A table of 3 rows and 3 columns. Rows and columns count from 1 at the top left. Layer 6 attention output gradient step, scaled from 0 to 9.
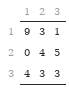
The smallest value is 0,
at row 2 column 1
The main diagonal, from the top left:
9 4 3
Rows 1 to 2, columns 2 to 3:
3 1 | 4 5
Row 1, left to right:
9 3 1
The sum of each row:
13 9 10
